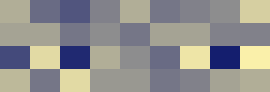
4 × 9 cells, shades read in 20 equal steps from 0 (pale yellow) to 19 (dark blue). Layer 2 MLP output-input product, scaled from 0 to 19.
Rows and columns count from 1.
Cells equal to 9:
3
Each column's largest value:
15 12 18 10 11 12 10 19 10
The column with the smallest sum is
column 9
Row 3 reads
15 2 18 6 9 12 1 19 0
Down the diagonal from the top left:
6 7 18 8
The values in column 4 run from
6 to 10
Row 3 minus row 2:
8 -5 7 -3 -2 5 -6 9 -10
